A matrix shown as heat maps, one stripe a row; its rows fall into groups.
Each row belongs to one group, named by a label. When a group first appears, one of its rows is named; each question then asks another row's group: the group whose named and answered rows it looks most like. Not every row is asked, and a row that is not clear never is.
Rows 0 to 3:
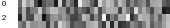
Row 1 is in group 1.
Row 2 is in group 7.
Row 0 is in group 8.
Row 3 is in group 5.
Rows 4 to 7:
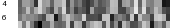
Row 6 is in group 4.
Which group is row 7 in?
5
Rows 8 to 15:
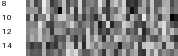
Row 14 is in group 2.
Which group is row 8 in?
1
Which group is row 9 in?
1
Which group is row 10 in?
1
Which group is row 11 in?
8
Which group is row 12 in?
4
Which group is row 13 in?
8
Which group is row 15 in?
7
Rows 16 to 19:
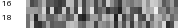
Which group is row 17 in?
2
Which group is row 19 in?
7
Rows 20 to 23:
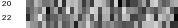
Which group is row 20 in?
5
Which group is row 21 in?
8
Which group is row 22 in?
8
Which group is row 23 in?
2
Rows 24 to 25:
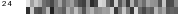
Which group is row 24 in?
5
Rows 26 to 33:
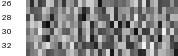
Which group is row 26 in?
2
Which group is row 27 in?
7
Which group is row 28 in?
7
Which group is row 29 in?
5
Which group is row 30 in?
4
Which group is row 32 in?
1
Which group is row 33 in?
8
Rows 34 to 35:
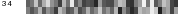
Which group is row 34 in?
1
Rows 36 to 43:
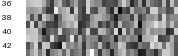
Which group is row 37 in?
5
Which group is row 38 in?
7
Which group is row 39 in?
7
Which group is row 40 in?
5
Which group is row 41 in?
2
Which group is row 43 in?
8
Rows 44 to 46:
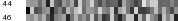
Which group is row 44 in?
2
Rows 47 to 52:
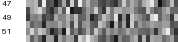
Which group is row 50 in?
5
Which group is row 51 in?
8
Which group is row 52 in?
2
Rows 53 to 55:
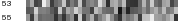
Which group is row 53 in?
1
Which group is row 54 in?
5
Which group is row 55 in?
2
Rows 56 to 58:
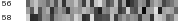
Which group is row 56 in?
5
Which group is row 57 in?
4
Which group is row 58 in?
7
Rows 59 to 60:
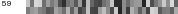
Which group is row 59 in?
4
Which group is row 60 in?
5
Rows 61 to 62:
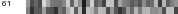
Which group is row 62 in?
2
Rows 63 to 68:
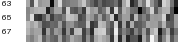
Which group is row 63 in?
4
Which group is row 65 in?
7
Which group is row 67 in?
5
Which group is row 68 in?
5
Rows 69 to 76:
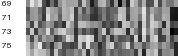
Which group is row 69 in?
5
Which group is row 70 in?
1
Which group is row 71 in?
1
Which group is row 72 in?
2
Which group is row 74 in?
2
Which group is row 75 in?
4
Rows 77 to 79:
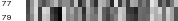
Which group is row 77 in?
5
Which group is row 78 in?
1
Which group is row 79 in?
1
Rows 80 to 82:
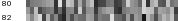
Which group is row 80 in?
2
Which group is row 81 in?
2
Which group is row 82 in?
4
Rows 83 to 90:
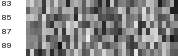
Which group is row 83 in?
4
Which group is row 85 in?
2
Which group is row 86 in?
7
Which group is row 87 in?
2
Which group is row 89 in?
1
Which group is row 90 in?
7
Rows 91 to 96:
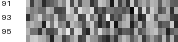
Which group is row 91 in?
5
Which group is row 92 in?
2
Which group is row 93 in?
8
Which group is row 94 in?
4
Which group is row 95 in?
7
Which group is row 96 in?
4
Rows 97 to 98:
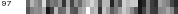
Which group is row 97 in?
8
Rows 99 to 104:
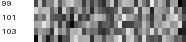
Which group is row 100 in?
4
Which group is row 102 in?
4
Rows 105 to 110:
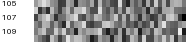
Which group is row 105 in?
4
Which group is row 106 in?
7
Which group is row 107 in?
8
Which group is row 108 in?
5
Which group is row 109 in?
4
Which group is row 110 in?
7
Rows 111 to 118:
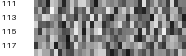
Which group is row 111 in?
7
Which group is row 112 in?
1
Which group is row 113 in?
4
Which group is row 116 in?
1
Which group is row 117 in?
8
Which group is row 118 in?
4
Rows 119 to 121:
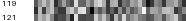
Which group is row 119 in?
8
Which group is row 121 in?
8
